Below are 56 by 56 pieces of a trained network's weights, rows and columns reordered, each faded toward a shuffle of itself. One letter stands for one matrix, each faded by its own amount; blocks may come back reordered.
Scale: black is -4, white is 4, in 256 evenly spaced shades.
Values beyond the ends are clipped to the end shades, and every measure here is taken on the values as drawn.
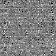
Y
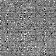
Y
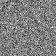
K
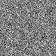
K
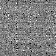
Y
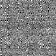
Y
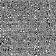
Y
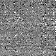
Y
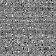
Y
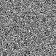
K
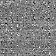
Y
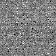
Y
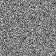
K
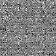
Y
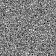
K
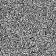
K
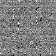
Y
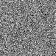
K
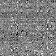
Y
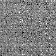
Y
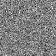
K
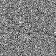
K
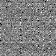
Y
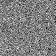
K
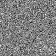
K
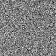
K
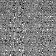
Y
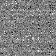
Y
